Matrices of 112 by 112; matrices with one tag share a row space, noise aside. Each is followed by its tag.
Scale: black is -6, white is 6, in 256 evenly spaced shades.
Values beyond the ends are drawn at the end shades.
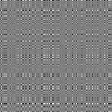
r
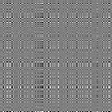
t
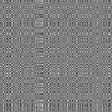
t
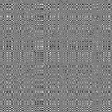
t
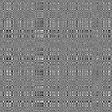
t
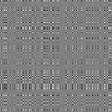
r
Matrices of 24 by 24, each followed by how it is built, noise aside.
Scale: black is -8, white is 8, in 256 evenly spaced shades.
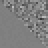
upper triangular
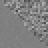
upper triangular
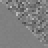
upper triangular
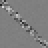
banded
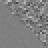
upper triangular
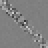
banded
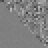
upper triangular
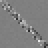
banded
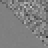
upper triangular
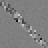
banded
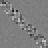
banded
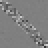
banded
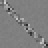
banded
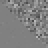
upper triangular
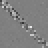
banded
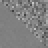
upper triangular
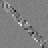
banded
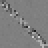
banded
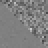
upper triangular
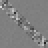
banded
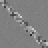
banded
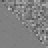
upper triangular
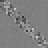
banded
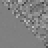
upper triangular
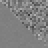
upper triangular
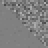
upper triangular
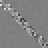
banded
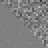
upper triangular
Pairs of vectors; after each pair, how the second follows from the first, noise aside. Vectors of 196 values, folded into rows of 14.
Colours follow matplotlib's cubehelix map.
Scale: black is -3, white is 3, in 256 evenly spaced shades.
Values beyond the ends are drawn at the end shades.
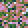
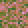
shrunk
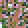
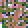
copied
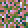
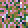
copied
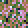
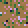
partly zeroed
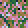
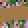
partly zeroed
